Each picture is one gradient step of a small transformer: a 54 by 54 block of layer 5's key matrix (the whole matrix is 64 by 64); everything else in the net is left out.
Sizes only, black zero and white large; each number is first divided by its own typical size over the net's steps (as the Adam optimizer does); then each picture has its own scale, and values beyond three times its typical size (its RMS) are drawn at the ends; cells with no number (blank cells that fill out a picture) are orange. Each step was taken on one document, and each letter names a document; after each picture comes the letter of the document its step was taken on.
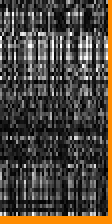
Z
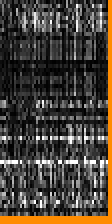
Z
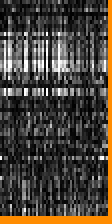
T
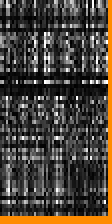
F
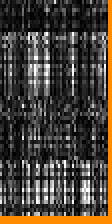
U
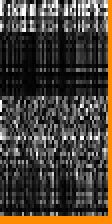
Z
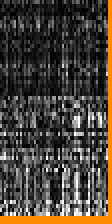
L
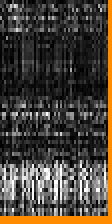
L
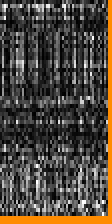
L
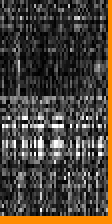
L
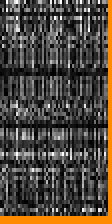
T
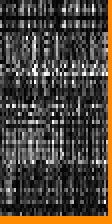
U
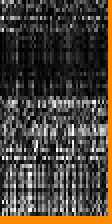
L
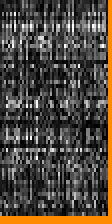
Z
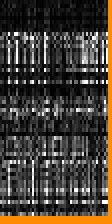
F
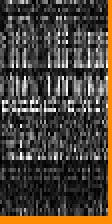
T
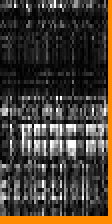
U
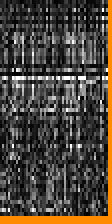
T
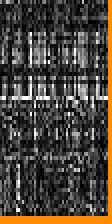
T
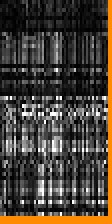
F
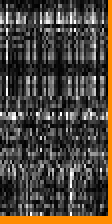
Z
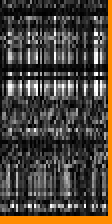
L
